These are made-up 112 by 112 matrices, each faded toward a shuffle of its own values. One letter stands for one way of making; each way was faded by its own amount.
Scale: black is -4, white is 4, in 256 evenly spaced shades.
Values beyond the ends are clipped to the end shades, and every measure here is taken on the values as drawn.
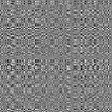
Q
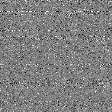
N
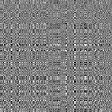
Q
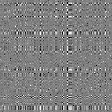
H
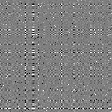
H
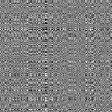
Q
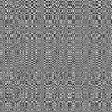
Q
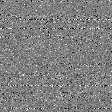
N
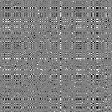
H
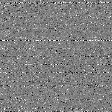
N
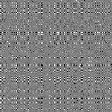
H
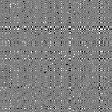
H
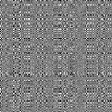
Q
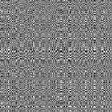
Q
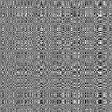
Q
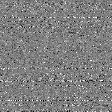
N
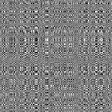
Q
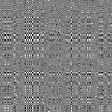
H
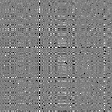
H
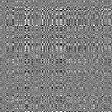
Q
